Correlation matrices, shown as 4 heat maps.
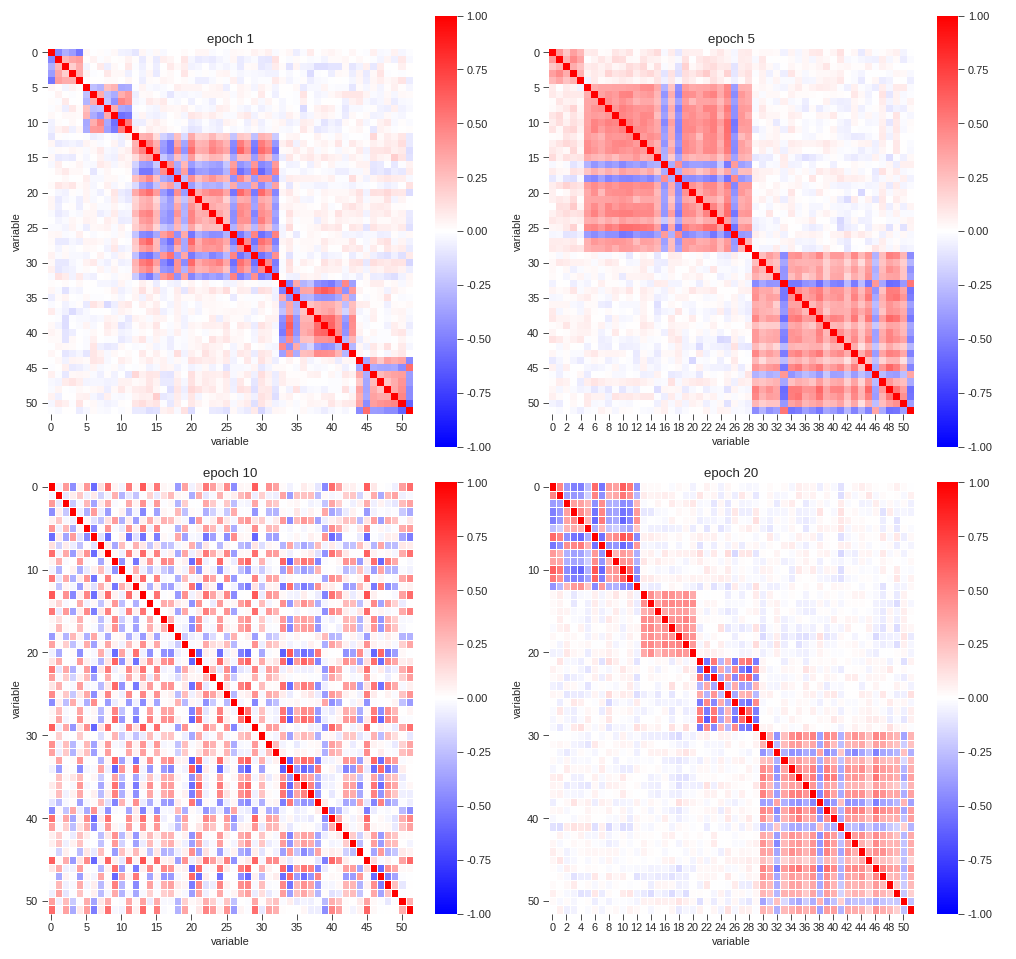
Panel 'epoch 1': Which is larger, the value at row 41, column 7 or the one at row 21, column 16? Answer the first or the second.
the first
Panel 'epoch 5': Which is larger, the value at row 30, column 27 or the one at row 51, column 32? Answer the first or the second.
the first
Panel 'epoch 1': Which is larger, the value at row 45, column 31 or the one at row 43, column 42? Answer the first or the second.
the first
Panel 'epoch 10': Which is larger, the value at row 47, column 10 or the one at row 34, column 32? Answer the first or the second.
the first
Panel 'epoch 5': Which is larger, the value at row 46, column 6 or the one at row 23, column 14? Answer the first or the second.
the second
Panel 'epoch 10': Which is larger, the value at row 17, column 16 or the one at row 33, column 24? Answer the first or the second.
the second
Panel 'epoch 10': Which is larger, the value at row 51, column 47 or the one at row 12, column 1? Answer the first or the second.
the first
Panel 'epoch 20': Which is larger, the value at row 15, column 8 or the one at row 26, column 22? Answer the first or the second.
the second
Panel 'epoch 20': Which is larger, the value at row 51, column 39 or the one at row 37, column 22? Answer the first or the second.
the first
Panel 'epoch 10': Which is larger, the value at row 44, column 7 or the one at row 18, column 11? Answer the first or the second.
the first
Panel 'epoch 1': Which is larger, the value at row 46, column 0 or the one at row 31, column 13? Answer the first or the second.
the second
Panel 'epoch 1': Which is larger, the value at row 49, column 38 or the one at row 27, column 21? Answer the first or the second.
the second
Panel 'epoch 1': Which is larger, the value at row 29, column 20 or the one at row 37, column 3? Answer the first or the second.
the second
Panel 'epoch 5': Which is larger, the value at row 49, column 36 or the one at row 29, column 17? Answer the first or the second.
the first
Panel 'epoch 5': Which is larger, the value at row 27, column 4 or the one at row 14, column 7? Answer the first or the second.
the second
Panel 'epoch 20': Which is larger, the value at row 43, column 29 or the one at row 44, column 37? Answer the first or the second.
the second
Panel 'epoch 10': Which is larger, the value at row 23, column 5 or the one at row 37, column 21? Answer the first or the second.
the second
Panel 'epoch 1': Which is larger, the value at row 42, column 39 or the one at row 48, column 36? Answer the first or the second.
the second
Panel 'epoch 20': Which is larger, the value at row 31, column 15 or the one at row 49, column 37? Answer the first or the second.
the second
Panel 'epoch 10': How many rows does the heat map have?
52
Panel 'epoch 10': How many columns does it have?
52
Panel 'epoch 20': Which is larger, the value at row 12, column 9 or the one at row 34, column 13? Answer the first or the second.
the second
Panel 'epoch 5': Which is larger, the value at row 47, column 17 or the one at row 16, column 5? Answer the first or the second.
the first
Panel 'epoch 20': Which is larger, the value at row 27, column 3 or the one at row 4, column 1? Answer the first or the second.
the first
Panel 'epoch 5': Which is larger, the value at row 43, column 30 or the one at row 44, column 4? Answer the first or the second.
the first
